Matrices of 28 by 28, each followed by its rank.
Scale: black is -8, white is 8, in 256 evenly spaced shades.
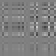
one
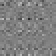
three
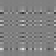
one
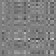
two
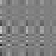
one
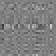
three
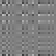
one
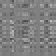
two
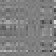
two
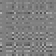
two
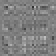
three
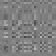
two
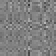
three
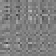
three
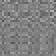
three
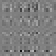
two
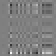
one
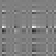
one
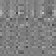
three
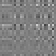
two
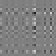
one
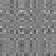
three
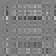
two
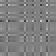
one
